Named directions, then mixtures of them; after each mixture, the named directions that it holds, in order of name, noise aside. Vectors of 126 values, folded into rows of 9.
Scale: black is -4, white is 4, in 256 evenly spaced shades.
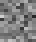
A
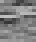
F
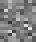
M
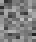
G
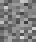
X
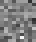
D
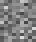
X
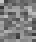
F, G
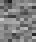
F, G, M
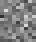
A, M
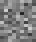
M, X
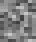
A, F, G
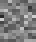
A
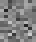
M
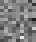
D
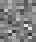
M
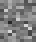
M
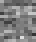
D, F, G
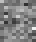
F, X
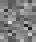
M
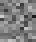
A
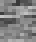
F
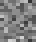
A, D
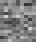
F, M, X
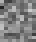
A, G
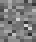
M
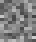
A, G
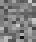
D
